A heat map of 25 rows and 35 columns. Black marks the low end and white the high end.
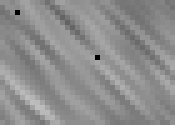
Lone odd cells: 2, each lower than its neighbours. Mirror symmetry: none. Histogram: skewed, a long tail of low values. Grain: diagonal, down to the right.
